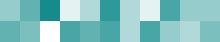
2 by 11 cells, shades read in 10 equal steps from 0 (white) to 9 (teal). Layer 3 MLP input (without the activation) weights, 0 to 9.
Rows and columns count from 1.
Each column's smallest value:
4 5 0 1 3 7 3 1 4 3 4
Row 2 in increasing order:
0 3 3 4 5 5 6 6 7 7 7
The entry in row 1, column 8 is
1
